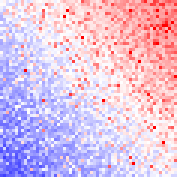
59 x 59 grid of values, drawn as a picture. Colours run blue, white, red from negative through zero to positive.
Ninth with the lowest average: bottom left. Mirror symmetry: none. Stripes: none. Slope: up to the top right. Ninth with the highest average: top right.
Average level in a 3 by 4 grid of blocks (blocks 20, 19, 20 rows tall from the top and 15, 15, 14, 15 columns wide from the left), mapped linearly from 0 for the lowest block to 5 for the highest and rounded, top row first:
2345 / 1234 / 0123
